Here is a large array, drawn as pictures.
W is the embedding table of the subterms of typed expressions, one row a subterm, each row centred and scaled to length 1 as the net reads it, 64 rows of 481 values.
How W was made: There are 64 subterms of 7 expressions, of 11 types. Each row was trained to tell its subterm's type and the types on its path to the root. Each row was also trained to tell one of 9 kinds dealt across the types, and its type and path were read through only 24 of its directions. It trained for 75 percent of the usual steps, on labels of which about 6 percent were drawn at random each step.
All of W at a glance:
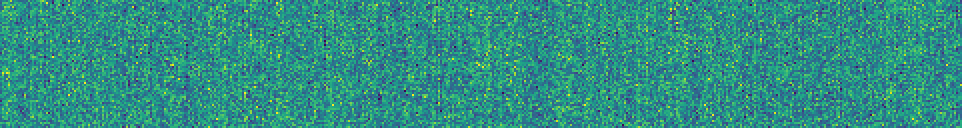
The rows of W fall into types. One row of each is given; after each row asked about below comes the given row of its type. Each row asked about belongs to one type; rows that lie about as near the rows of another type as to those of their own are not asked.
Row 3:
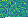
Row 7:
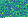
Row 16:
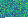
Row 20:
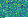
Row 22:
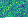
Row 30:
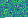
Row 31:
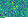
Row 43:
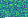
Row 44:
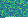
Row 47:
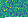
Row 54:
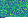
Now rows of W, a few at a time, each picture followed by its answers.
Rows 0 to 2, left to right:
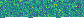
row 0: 44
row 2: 7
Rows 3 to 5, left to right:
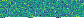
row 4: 31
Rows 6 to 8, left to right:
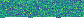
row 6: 30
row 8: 20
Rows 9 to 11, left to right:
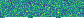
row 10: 20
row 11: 54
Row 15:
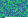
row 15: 31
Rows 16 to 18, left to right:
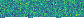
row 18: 3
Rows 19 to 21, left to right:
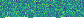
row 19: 7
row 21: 7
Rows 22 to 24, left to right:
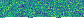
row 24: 54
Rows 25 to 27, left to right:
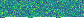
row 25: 30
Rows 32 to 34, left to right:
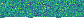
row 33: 31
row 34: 3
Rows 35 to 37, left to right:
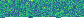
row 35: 31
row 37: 30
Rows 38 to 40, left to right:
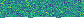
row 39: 30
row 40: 20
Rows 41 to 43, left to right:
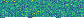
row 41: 31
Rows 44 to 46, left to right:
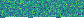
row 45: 44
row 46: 54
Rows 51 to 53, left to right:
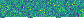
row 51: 54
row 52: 7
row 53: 22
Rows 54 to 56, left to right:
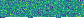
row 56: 16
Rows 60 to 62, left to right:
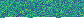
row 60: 22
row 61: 30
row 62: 20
